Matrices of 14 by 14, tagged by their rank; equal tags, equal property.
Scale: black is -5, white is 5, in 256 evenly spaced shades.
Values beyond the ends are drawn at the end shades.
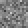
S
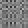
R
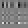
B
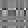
B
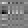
B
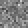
S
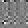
R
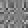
R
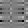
B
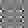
B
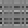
B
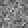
S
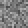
S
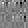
R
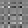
B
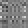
R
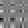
B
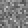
S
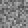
S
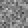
S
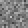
S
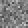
S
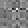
R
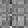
R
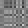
B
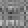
R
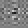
R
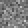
S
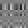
B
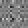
R
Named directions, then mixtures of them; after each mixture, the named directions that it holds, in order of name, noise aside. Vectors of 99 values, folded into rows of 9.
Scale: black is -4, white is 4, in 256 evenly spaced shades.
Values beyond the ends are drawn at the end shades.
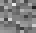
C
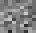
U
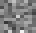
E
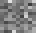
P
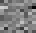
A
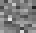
C, E, U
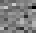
A, C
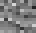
C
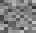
A, E, P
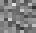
C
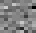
A, C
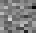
A, C, U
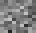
U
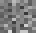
E, U
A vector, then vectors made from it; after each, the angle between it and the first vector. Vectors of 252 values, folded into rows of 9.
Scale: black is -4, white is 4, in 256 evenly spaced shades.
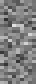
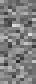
nearly parallel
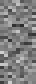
nearly opposite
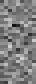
nearly opposite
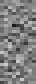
nearly opposite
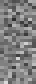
partly aligned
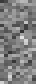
orthogonal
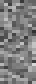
partly opposed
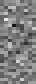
nearly opposite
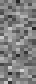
partly aligned
